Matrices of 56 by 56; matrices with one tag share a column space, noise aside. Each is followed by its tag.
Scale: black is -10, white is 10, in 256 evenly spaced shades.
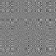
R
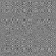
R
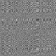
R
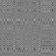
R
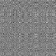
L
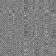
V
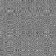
V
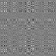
R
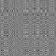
V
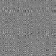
V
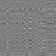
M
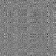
L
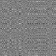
M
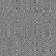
V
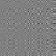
M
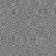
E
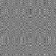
E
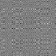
M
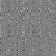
V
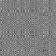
V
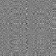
M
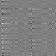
M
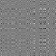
M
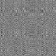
V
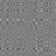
R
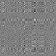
R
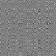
M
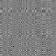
V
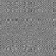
R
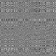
R
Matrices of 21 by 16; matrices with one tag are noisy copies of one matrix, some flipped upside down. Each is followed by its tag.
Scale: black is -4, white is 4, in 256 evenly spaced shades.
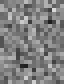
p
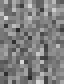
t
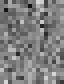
t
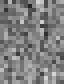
t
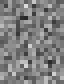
p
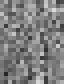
t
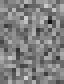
p
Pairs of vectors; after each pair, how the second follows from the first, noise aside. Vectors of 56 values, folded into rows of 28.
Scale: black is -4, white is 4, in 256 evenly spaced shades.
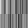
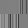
partly zeroed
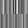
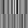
negated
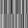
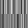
negated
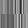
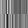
reversed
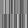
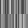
reversed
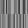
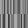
reversed
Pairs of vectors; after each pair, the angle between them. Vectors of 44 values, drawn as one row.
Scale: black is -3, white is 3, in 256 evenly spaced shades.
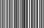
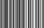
partly opposed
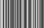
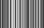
orthogonal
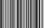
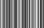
nearly opposite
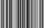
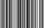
nearly parallel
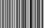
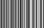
nearly opposite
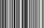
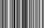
nearly parallel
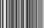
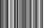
orthogonal
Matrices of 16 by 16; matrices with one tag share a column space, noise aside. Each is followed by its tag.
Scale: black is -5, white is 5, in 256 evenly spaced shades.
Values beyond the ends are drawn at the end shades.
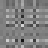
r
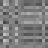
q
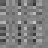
q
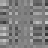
q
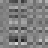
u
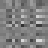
r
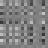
q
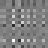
r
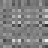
r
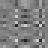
r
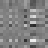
r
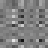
r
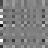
r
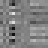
q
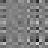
u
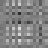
q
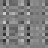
q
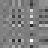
r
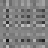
r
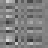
u
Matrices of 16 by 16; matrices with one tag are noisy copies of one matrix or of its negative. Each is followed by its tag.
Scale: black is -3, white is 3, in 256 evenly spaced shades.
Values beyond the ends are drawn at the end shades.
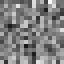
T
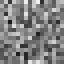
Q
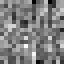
T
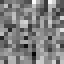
T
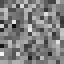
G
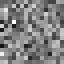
G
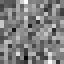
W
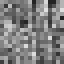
T
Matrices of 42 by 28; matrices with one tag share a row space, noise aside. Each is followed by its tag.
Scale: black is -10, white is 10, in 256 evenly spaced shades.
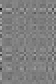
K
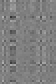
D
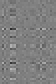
D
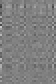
K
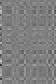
K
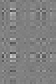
D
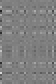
K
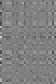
K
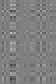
D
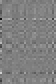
K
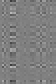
D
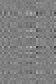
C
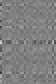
K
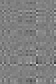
C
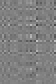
C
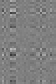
D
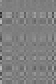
K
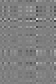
C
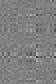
C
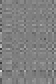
K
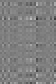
C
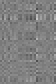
C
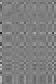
K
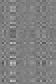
D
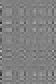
K
